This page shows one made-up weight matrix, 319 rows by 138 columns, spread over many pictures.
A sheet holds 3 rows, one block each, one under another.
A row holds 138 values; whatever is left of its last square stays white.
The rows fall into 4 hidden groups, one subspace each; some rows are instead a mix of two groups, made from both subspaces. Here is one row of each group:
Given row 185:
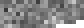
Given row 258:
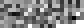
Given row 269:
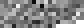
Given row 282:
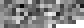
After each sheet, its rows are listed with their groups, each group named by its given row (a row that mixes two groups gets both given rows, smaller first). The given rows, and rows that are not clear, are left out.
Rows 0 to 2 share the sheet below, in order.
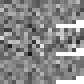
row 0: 185 and 258
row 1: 185 and 258
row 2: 185
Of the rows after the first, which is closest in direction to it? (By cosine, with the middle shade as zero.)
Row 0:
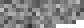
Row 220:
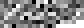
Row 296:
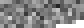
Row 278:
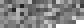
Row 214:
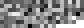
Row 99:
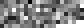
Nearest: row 214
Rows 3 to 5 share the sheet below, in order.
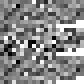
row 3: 269
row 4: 185 and 282
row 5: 269
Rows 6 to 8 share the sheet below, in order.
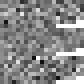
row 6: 258
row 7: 185
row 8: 185 and 269
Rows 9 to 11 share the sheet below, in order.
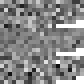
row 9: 185 and 282
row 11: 185
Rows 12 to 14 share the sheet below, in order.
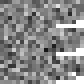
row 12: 185
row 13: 185
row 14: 258
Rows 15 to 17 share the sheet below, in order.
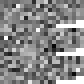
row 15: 269
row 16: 185
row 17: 258
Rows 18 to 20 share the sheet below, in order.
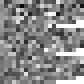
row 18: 282
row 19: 185
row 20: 269 and 282
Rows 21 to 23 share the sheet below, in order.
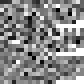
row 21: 185
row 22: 258
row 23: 269
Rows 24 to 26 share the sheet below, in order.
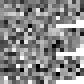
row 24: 258
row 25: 185 and 282
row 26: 258
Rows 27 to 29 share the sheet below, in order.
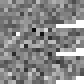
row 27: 185 and 269
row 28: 269
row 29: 185
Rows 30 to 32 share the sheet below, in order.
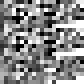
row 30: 282
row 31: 282
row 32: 282
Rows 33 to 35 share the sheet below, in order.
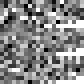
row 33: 282
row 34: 185 and 282
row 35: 258
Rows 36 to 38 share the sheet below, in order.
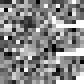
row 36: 185
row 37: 185
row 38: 185 and 282
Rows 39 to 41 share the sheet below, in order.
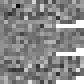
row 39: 258 and 269
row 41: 258
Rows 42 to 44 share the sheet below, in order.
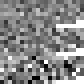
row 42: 258
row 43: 258
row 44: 269
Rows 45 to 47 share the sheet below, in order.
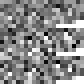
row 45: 185
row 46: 269
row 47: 185
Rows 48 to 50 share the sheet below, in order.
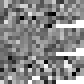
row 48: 282
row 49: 185 and 258
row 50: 269
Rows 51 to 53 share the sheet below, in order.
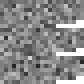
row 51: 269
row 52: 185
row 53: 282
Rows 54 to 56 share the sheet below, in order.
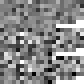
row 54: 282
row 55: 185 and 282
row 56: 258 and 282
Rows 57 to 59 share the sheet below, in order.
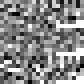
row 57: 258
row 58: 185 and 282
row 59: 185 and 258
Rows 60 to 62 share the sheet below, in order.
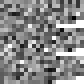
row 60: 258
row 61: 185 and 282
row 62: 282
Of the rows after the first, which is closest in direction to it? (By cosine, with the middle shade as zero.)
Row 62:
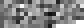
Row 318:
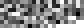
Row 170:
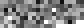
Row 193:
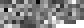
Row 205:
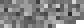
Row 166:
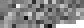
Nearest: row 166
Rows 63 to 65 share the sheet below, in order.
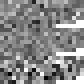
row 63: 269
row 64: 185
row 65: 185
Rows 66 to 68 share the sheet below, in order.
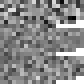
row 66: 258
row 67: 185 and 269
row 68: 269 and 282
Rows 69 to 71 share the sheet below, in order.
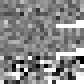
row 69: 258
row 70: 258
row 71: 282
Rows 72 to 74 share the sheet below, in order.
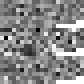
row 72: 258 and 282
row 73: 185
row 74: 258
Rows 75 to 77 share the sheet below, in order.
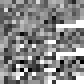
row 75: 185
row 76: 282
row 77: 282
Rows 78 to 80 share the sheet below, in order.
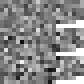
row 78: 185 and 282
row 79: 185 and 258
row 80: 282
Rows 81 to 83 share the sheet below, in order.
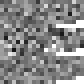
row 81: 185 and 258
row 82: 185
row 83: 185 and 269
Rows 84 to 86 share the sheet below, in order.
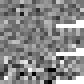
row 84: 258 and 282
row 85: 258
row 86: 282
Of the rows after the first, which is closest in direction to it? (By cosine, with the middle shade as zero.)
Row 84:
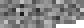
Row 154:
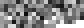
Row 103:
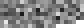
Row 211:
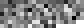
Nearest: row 103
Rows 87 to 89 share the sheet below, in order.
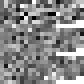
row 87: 269 and 282
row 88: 282
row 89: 185
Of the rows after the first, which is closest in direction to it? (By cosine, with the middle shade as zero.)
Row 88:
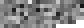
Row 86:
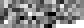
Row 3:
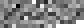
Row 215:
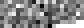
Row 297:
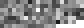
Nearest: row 3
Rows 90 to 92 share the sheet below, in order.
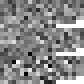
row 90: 269 and 282
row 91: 258 and 269
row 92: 269
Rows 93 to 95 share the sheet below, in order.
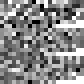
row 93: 269
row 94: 269
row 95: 258
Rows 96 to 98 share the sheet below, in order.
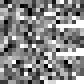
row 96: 258 and 282
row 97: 282
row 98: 269
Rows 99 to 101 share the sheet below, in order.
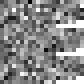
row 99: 282
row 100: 185
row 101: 282
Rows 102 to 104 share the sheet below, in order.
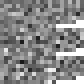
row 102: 258
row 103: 258
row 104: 282
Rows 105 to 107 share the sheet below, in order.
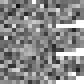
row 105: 185 and 269
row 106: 185
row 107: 258
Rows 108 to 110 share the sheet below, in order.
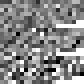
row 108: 185
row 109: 269
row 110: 185 and 282
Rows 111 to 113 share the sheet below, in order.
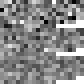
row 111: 185 and 258
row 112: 185 and 282
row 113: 185 and 282
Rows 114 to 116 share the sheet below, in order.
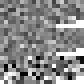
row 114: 258
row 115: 282
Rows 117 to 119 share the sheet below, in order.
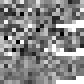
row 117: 185 and 258
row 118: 185
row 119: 185 and 269
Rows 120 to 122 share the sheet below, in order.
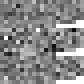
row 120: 258 and 269
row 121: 185
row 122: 258
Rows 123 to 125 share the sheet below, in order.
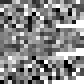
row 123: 185
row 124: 282
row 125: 269
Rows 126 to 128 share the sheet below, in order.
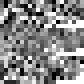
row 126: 282
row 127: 185
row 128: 185 and 282
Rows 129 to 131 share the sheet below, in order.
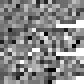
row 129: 185 and 269
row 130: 269
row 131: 282
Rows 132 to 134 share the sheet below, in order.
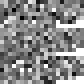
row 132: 269 and 282
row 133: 269
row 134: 269 and 282
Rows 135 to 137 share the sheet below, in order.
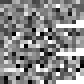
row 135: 185
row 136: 269
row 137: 258
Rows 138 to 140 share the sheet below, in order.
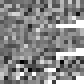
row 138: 258
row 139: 185 and 282
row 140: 282
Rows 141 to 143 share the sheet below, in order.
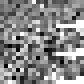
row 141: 269
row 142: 185 and 282
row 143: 185
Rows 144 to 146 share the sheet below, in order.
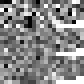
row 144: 185
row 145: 258
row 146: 185
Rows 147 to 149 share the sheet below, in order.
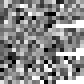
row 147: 282
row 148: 185
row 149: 258 and 269
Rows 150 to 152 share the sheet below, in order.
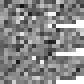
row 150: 282
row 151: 282
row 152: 269
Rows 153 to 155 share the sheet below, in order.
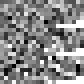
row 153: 185
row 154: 185
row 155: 258 and 269
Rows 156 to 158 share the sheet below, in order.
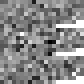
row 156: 185 and 269
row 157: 282
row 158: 269
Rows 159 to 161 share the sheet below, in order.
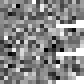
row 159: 258 and 269
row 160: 185
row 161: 185 and 258
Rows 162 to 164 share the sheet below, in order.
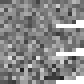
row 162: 185
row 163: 185
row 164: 185 and 269
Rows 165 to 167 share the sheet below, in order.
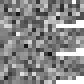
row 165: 185 and 258
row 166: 269 and 282
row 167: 282
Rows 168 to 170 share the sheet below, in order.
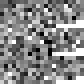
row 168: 269
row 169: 269 and 282
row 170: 185 and 282
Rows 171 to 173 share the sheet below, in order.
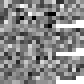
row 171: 282
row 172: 185 and 282
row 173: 185 and 269
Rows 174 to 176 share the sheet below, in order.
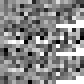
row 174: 269 and 282
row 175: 258
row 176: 258
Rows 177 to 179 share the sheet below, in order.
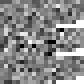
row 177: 185
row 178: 282
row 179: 185 and 282
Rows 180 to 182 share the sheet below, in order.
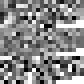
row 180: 269 and 282
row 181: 269
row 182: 185
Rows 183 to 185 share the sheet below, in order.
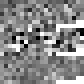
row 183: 269
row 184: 282
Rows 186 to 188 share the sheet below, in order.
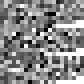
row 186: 282
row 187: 269
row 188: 258
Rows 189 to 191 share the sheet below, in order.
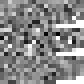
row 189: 269
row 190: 185
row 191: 185 and 269
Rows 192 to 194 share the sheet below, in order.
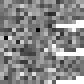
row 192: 282
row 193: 185
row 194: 282
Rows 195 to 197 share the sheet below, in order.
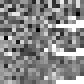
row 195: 258
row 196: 185
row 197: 185
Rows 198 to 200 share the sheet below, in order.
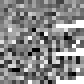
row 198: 185 and 282
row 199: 269
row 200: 258
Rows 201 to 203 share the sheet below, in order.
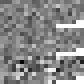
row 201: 185
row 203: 282
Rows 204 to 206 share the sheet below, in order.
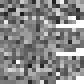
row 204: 258
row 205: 185 and 258
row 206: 258 and 269
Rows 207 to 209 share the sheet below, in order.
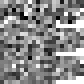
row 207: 258 and 282
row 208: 185 and 282
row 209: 282
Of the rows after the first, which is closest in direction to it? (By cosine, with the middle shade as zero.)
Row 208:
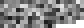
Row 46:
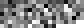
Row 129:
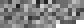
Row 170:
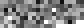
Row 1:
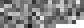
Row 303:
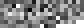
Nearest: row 1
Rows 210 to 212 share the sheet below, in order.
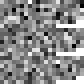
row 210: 282
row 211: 269
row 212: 185
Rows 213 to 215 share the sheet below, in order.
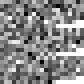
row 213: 185
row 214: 258
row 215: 269 and 282
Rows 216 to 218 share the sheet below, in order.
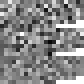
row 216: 258 and 269
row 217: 282
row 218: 269
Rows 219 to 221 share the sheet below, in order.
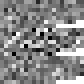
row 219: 185 and 282
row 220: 269
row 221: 185 and 282
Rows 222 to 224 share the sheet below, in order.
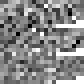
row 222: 185 and 269
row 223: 269
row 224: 282
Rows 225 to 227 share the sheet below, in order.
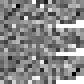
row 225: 269
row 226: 258
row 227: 269
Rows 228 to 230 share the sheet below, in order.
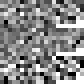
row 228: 258
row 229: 258 and 269
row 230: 258
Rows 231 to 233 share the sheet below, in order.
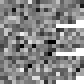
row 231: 282
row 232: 282
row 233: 258 and 269
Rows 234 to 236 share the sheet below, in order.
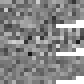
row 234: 185
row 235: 258
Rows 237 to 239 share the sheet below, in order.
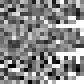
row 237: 258
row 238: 258 and 282
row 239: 258
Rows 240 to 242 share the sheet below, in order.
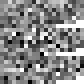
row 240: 185 and 269
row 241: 258 and 269
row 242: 258
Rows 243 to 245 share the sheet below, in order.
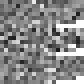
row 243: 269
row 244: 258
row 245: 282
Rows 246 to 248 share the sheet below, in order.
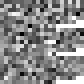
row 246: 258
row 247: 282
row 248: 282
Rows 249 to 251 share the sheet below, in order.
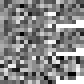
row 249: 282
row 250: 282
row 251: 258
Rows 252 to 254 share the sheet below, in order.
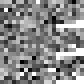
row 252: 185
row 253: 258
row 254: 269 and 282
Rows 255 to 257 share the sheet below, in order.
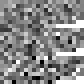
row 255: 269
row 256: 185
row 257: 269
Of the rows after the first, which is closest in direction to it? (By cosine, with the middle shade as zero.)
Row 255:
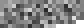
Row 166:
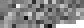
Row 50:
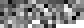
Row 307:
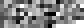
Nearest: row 307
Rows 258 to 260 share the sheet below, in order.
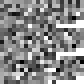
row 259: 269
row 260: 282
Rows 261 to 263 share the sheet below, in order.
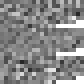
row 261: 258
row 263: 282
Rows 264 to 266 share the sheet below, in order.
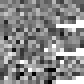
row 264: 258
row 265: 185
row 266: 282
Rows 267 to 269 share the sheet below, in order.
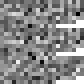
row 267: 258
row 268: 258
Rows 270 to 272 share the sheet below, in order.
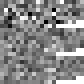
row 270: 185 and 282
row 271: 185
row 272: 282
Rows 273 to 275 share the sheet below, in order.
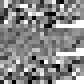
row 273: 282
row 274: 269
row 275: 185 and 269
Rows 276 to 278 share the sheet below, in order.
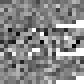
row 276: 185
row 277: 269
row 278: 258 and 282
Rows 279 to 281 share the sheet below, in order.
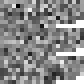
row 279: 258 and 269
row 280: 258
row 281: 185 and 282
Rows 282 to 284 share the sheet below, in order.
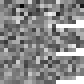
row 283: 258
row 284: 185 and 269
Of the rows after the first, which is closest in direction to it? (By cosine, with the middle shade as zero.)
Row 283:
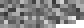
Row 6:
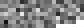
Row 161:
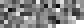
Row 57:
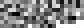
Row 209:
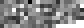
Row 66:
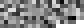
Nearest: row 161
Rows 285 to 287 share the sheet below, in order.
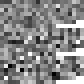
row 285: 185
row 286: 258
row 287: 185 and 258
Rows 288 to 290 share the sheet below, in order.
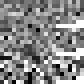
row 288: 258
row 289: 185
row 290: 185
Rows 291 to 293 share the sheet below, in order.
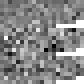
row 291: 269
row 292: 185
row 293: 258 and 269
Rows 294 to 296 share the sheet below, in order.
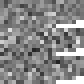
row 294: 282
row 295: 258 and 269
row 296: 185
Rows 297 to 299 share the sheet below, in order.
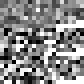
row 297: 258 and 282
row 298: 282
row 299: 185 and 269
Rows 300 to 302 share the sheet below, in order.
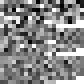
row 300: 185 and 282
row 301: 282
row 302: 269
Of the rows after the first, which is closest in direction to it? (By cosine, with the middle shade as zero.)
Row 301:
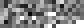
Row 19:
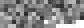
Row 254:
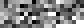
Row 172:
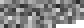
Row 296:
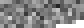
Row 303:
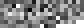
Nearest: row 254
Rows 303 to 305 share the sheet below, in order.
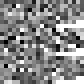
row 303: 258 and 269
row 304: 258
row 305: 185 and 282
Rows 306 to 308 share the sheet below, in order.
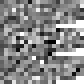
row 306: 282
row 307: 282
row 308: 269
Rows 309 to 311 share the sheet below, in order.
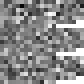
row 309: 282
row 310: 258 and 269
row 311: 258 and 282
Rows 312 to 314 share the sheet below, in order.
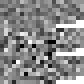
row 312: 258
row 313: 282
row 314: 269
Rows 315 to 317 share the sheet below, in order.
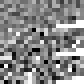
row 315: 258
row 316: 269
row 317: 185
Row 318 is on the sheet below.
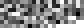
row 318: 258
